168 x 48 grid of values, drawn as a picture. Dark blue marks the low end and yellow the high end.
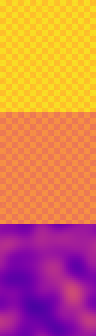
It is made of 3 by 1 panels. Panel 1,1: very high, checkered, faint in contrast. Panel 2,1: high, checkered, faint in contrast. Panel 3,1: low, smooth.
